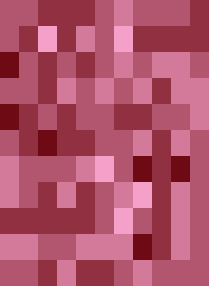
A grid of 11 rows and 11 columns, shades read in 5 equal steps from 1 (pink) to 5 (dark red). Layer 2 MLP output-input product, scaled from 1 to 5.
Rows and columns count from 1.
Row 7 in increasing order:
1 2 2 3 3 3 3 3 4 5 5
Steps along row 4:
same up down up down up down up down same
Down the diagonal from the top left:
3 4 4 2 3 3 3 1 4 2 3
